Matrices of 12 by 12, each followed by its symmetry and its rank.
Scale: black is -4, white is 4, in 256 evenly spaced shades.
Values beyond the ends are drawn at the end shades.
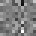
neither, rank two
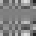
neither, rank one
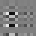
neither, rank one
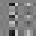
neither, rank one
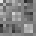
symmetric, rank two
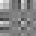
symmetric, rank one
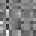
neither, rank two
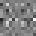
neither, rank two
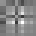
symmetric, rank one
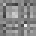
symmetric, rank two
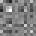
symmetric, rank two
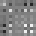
symmetric, rank two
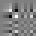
symmetric, rank one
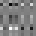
neither, rank one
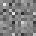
symmetric, rank two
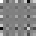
symmetric, rank one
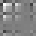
symmetric, rank one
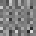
neither, rank two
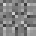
symmetric, rank two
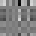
neither, rank one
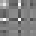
symmetric, rank one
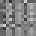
neither, rank two
